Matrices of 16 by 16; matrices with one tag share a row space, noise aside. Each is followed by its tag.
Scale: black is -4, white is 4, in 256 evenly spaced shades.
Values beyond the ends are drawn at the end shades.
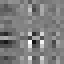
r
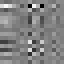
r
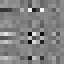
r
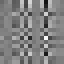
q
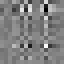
q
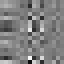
r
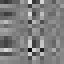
r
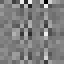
q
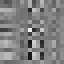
r
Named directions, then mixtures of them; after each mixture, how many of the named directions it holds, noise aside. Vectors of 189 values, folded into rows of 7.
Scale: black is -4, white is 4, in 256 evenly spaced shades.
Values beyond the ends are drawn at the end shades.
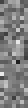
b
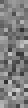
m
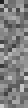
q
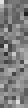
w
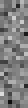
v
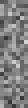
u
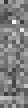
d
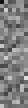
one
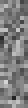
three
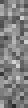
one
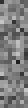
two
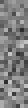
one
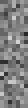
two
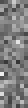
two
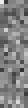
two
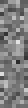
one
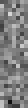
three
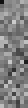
two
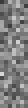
three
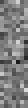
one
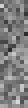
two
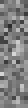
three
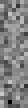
two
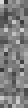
two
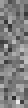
two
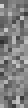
three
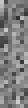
three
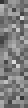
two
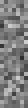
three
